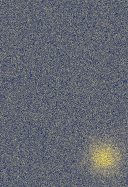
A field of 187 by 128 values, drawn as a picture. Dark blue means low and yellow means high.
Ninth with the highest average: bottom right. Mirror symmetry: none. Odd rows or columns: none. Stripes: none. Average level on the scale: 40%. Bumps: one, in the bottom right.
